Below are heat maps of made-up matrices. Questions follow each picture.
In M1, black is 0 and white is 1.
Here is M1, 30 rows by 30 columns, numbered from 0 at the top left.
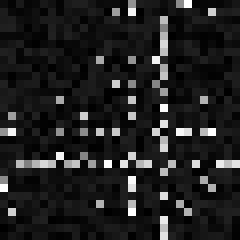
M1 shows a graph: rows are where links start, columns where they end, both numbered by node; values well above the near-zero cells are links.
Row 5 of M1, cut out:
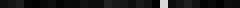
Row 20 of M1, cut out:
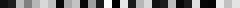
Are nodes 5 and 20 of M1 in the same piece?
yes
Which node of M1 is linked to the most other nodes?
node 20
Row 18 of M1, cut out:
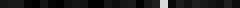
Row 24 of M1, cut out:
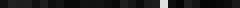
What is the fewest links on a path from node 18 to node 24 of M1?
2
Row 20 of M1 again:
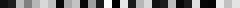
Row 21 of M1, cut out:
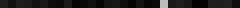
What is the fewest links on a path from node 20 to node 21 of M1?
1
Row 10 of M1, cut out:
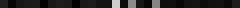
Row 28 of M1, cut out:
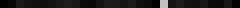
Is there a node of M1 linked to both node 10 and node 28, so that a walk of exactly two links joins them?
no
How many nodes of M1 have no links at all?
0
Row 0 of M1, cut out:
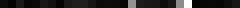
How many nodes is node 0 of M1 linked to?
3
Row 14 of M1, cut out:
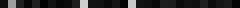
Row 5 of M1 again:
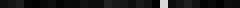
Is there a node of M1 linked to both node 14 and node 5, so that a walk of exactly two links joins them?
no
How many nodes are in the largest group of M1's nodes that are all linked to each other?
3
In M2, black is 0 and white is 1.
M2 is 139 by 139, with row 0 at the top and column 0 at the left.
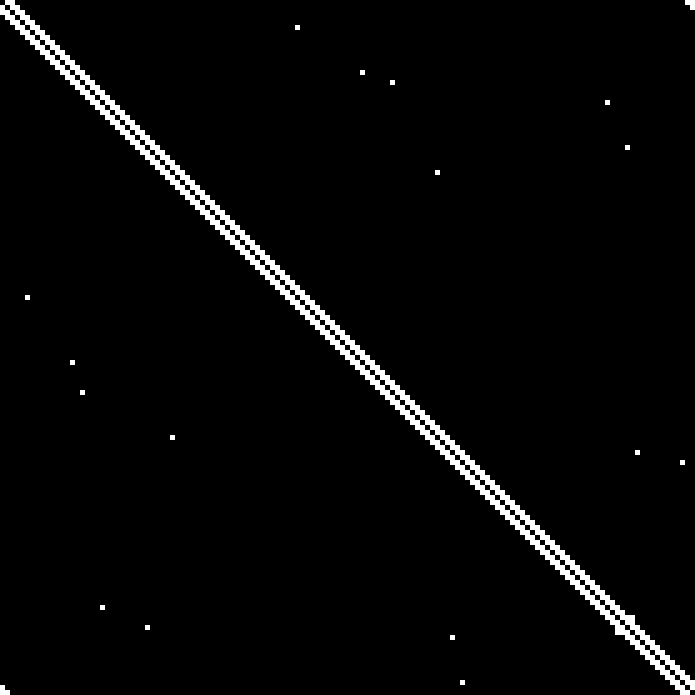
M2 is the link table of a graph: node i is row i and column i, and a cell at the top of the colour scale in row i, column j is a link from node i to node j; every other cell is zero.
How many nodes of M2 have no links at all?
0
